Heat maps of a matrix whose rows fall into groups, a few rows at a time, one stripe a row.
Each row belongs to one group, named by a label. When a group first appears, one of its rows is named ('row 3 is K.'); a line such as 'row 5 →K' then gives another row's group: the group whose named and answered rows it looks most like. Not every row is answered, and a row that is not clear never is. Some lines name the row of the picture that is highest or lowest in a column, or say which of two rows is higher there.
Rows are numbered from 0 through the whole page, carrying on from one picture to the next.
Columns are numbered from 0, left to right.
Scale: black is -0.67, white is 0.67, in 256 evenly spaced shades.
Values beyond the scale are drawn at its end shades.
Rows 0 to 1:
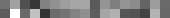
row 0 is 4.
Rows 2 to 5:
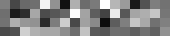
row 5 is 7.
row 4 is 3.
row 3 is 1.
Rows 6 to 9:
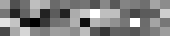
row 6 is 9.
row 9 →7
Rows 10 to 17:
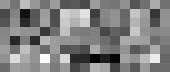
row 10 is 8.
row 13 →3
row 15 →8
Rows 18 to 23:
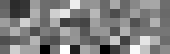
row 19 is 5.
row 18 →1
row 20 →8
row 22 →1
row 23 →3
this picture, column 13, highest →23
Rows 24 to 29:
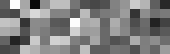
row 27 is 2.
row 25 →7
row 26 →2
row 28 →5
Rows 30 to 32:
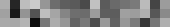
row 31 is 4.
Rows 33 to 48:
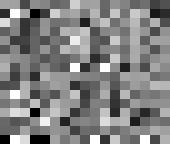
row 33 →2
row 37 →1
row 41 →4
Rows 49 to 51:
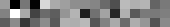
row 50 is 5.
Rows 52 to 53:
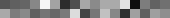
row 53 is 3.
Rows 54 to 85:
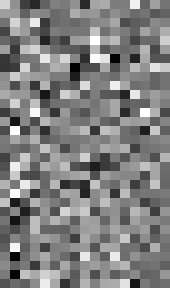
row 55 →2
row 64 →3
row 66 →1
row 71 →7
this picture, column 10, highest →60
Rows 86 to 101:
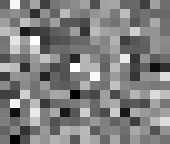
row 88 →8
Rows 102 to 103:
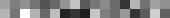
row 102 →3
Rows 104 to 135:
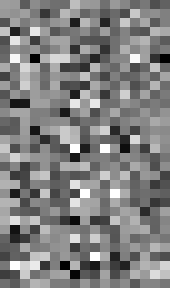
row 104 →2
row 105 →3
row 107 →9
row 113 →8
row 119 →3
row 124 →2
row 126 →2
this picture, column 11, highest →125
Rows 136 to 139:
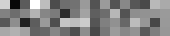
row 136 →9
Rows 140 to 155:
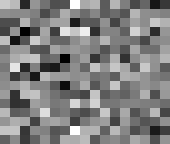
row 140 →2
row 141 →3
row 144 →9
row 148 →4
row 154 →2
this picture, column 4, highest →152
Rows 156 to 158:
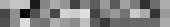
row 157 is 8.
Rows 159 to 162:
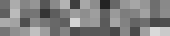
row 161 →2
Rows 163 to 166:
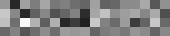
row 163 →4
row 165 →8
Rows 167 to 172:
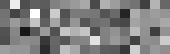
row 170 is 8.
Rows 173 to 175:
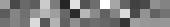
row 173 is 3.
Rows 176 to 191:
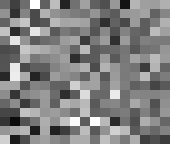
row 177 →4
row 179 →9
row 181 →7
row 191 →9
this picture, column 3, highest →176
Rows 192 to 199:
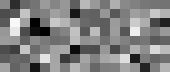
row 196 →2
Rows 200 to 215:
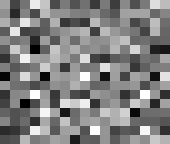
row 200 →9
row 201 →4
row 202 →8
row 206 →7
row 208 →7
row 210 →1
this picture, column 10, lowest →208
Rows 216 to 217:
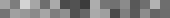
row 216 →8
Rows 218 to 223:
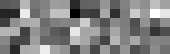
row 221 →2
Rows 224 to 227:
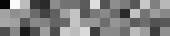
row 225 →3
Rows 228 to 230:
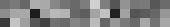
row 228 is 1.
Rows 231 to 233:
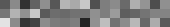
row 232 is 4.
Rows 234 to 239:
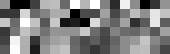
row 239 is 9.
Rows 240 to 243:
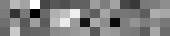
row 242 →5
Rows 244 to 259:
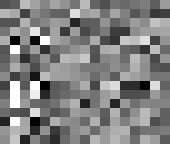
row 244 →7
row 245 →2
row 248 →4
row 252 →4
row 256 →1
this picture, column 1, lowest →248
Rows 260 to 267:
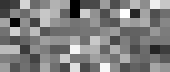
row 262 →4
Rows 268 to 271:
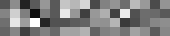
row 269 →5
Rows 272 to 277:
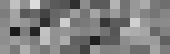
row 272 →1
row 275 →4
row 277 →8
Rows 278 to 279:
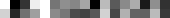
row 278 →9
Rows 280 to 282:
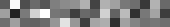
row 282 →5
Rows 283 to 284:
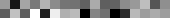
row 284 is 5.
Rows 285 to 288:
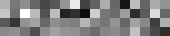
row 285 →3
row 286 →8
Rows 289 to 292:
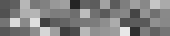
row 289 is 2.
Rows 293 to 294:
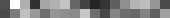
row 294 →7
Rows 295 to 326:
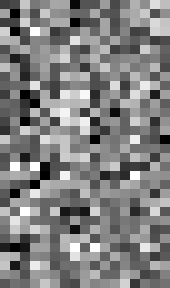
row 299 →2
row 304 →1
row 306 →4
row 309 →7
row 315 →4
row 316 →7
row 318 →8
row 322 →1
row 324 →9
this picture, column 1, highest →313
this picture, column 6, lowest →318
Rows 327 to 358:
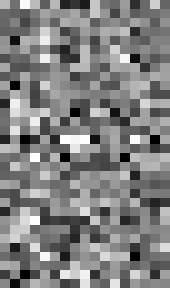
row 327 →8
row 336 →4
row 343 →2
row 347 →2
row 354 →9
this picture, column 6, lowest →344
